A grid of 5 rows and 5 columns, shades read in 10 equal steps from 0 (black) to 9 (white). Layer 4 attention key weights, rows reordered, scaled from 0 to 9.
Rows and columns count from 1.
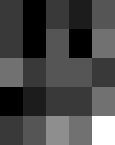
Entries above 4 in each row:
0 0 0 0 2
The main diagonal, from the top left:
2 0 3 2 9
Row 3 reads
4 2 3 3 2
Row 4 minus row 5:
-2 -2 -3 -2 -5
